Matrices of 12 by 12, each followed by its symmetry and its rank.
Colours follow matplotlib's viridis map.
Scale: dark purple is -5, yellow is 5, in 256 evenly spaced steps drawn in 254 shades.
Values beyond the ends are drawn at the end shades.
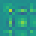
symmetric, rank two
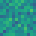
neither, full rank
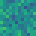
neither, full rank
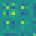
symmetric, rank two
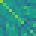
symmetric, full rank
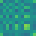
symmetric, rank two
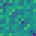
symmetric, full rank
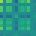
symmetric, rank one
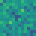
symmetric, full rank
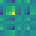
symmetric, rank one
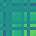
symmetric, rank one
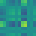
symmetric, rank one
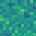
neither, full rank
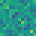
symmetric, full rank
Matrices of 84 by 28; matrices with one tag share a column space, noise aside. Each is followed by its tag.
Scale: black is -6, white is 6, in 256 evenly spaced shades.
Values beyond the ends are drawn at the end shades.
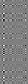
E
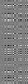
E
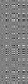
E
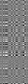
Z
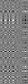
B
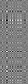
B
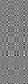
Z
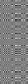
E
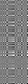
Z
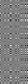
E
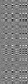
E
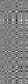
B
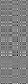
Z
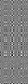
Z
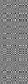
E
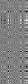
B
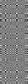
E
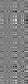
B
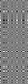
B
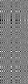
B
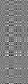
Z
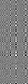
Z
